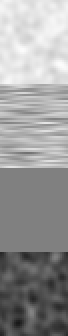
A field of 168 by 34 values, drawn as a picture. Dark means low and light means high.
It is made of 4 by 1 panels. Panel 1,1: very high, blotchy, faint in contrast. Panel 2,1: high, streaked across. Panel 3,1: middling, flat. Panel 4,1: low, blotchy.
